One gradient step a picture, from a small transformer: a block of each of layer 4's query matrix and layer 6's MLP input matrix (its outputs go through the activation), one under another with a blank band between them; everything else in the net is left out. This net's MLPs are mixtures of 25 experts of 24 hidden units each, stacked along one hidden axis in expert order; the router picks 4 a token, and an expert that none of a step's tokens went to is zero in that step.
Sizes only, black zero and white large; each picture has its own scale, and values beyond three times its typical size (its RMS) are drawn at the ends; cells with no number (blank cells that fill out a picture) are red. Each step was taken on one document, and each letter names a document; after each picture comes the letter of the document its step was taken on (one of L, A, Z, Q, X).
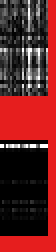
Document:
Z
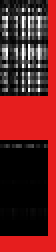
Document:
Z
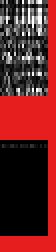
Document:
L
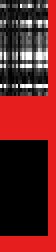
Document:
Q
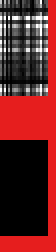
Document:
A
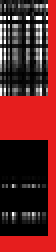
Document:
A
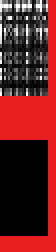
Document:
A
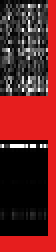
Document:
Z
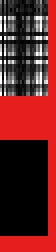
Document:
A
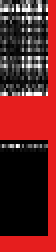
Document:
Z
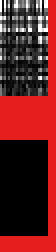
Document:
A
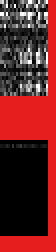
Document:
Q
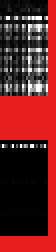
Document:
Z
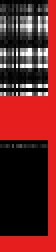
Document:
Q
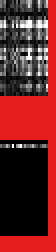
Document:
Q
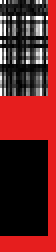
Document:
A
